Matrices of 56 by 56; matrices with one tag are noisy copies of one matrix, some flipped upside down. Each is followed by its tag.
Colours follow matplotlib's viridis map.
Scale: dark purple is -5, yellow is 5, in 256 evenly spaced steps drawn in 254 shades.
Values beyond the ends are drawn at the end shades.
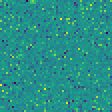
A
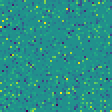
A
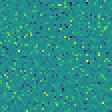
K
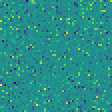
A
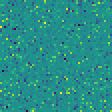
A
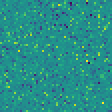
K
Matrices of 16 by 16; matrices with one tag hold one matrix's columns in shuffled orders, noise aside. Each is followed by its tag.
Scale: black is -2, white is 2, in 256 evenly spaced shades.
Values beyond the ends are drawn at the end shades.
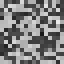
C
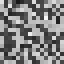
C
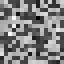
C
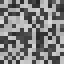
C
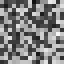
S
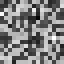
S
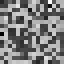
C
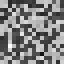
C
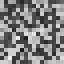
S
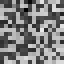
S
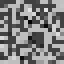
S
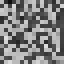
S
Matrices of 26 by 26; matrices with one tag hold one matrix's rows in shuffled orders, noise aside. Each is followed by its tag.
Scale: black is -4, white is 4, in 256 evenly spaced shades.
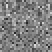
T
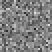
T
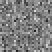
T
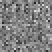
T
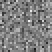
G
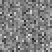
G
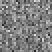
T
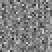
G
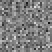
T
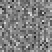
G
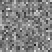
T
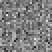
T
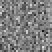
G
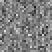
G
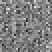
T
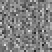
G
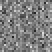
G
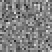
T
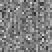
G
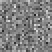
T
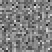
T
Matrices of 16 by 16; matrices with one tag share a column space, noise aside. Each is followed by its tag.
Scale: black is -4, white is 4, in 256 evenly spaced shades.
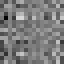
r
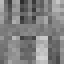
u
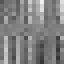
u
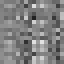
r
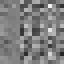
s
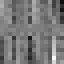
u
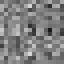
s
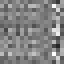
s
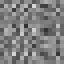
s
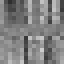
u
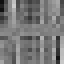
u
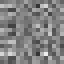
s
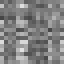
r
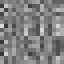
s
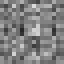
s
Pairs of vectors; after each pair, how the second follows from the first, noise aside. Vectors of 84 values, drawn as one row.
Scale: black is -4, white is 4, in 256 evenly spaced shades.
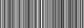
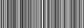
reversed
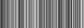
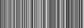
shuffled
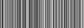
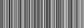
shuffled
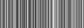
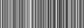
reversed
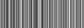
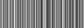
reversed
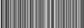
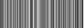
reversed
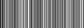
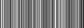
reversed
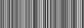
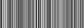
reversed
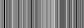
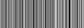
shuffled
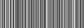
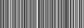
reversed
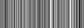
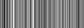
reversed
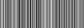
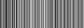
shuffled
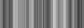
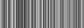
shuffled
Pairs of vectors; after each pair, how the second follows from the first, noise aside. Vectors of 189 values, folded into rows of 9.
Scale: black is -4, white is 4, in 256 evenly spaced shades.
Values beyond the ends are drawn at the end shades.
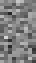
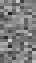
sign-scrambled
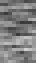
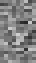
sign-scrambled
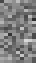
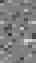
partly zeroed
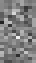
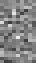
sign-scrambled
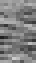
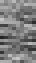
copied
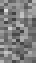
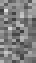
copied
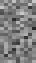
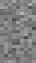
shrunk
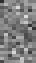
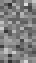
shuffled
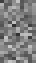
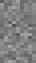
shrunk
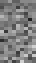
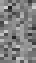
shuffled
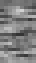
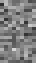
shuffled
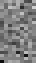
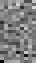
copied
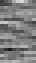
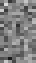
shuffled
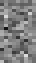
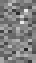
shuffled
